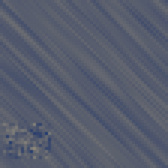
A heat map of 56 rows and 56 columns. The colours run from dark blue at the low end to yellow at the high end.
Values change most from cell to cell in the bottom left. The halves do not mirror each other. A few values lie far out on both sides of the bulk. There is no overall slope. Streaks slant down to the right. An odd patch, rougher than its surroundings, sits in the bottom left.
